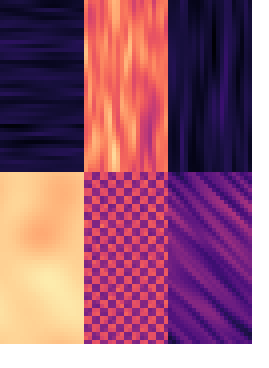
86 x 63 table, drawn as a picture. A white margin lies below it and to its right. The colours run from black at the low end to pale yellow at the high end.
It is made of 2 by 3 panels. Panel 1,1: very low, streaked across, faint in contrast. Panel 1,2: high, streaked downward. Panel 1,3: very low, streaked downward, faint in contrast. Panel 2,1: very high, smooth, faint in contrast. Panel 2,2: middling, checkered, strong in contrast. Panel 2,3: low, slanting down to the right.
